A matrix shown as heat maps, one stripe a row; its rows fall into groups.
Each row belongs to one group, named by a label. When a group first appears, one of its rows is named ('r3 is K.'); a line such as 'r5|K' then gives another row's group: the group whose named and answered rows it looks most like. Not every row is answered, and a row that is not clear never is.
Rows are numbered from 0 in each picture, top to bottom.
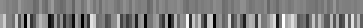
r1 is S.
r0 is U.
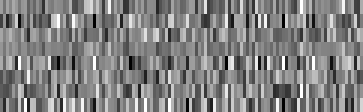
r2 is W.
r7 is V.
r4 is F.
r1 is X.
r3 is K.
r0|K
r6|K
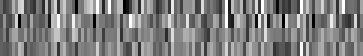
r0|K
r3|K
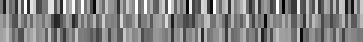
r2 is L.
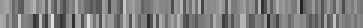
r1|U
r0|L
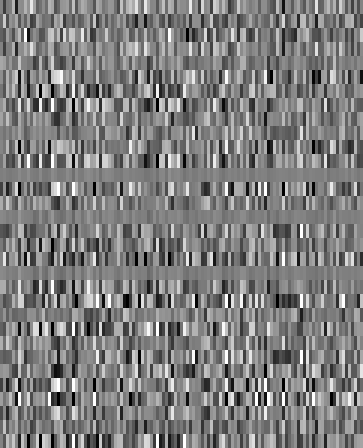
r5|X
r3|V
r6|W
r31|W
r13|X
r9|K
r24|F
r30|S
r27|X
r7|U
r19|U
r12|U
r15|U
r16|K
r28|F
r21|K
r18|S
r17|W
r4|U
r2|V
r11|U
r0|V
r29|X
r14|F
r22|L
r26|F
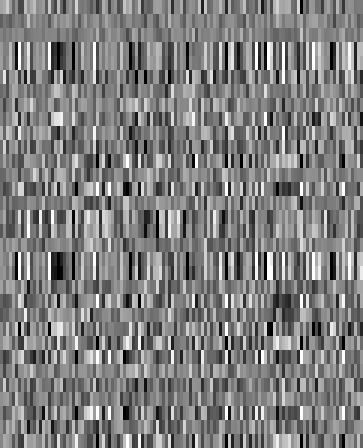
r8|X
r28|S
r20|W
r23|X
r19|F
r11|L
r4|F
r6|X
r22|V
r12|W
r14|L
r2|K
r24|L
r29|K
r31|L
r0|L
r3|F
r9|F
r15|U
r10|S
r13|K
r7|V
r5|S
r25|K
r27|S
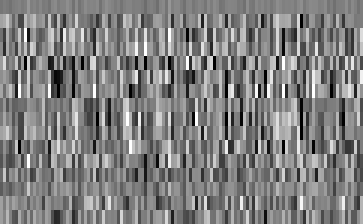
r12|S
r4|S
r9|L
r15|F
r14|K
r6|F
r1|L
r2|V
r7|L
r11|U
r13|U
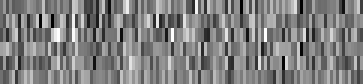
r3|L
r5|V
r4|X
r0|L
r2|X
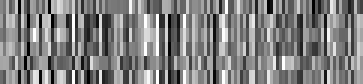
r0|X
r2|W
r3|W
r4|S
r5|W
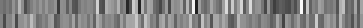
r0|K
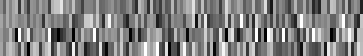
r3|W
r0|X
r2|F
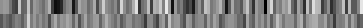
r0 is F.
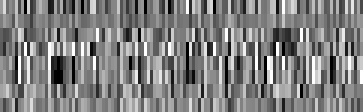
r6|L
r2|K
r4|F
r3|V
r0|S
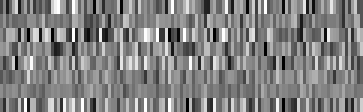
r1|L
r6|K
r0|X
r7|V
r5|U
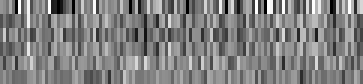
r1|U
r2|S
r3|U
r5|L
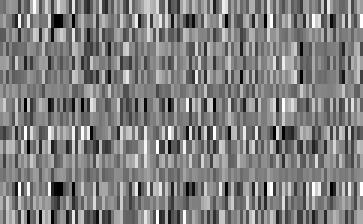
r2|W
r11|V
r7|S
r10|W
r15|W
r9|V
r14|F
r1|F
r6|K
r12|W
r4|S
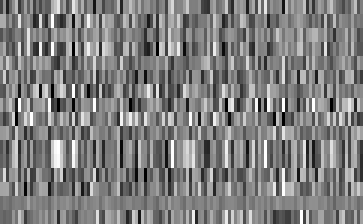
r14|U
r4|F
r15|K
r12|S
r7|F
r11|X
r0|X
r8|V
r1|U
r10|X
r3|U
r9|S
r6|W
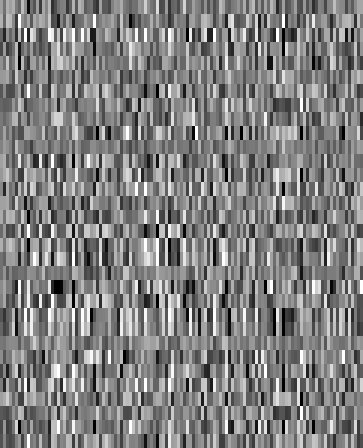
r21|U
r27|V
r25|K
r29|K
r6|U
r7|K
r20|F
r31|U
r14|S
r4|X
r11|U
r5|S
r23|V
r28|L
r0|W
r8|X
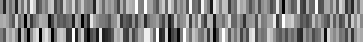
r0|V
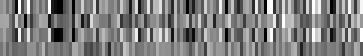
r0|F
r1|S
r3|L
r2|F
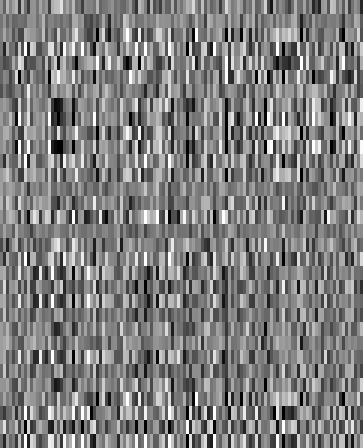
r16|S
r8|F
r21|U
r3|V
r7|F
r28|L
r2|L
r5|X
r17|X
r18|V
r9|L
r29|V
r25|U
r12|L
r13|W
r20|S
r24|L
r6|U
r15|W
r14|F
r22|S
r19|U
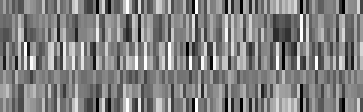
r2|K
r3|V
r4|V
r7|L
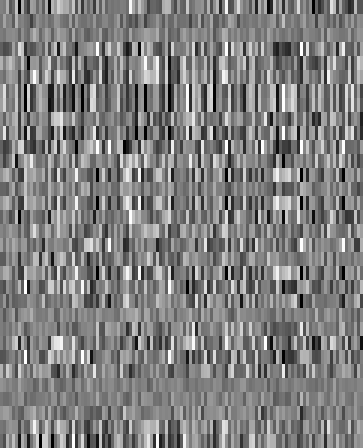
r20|V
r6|S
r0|X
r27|U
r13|V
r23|K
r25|V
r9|S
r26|F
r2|W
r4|W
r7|S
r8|X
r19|L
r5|W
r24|X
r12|L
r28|K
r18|W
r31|W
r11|V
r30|W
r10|K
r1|S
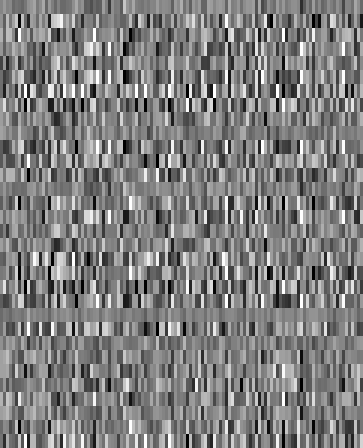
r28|F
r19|X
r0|L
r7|S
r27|L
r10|K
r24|W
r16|X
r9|U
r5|K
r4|X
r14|X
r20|S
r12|W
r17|F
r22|U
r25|L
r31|V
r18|W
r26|S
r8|F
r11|U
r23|U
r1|X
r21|K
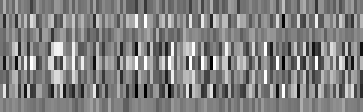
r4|V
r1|V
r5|X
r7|K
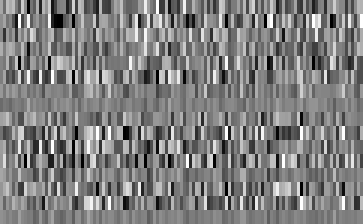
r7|U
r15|U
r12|U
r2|V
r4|X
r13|L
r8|L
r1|F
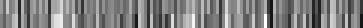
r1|X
